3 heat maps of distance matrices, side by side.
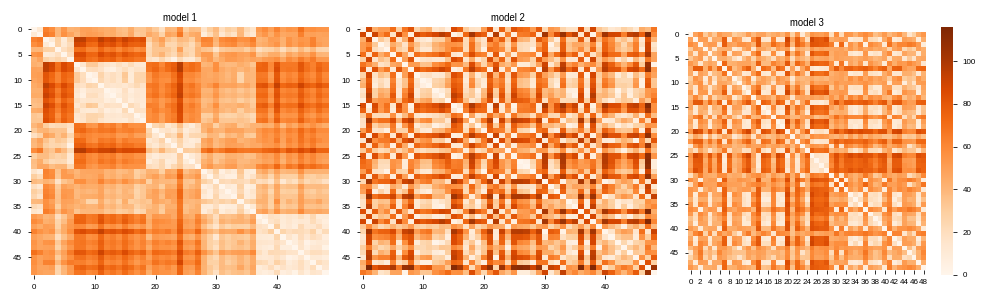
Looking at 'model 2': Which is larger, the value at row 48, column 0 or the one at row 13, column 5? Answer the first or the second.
the second
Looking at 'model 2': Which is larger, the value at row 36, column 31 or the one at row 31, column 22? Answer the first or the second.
the second
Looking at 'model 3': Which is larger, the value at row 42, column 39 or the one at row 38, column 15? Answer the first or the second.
the second
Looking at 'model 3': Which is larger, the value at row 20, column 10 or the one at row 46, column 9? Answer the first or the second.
the first
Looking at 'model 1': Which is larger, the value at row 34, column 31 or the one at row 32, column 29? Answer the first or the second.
the first
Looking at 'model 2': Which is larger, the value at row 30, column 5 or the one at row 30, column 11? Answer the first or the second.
the first
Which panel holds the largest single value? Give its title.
model 2
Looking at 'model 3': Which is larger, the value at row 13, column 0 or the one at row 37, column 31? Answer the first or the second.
the second
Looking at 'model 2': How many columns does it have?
49
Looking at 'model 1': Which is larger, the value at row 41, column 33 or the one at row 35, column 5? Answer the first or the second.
the second
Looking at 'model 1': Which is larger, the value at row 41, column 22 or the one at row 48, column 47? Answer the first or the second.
the first
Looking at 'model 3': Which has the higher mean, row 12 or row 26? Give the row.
26
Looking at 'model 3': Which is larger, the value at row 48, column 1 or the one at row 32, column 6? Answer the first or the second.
the first
